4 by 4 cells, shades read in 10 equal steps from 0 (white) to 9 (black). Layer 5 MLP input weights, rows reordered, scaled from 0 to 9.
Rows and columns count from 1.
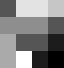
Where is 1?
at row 1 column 2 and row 1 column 3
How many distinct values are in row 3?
3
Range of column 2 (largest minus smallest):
6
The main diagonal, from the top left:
6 4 6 9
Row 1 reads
6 1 1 2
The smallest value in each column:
3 0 1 2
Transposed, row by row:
6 4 3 3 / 1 4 6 0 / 1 4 6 8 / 2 6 8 9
